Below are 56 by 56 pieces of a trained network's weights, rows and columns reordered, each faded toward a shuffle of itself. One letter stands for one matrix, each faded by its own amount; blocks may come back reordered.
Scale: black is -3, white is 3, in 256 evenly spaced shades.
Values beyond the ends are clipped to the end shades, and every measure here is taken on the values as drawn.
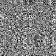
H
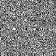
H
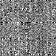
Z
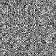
H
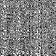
Z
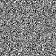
H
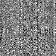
Z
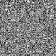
H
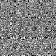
H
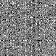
Z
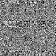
H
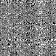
Z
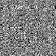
H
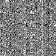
Z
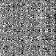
Z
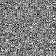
H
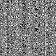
Z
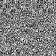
H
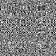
H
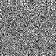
H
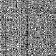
Z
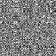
H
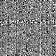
Z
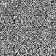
H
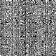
Z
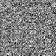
H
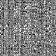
Z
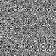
H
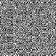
H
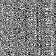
Z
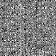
Z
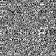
H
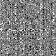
Z
